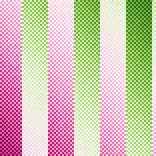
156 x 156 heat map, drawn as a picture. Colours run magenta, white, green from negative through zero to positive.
Slope: up to the top right. Ninth with the highest average: top right. Stripes: upright, repeating 3 times. Ninth with the lowest average: bottom left.
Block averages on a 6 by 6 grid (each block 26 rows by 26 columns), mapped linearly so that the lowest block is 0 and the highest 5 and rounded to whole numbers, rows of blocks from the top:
2 4 2 4 3 5
1 3 2 4 3 5
1 3 2 4 2 4
1 3 1 3 2 4
0 2 1 3 2 4
0 2 1 3 1 3
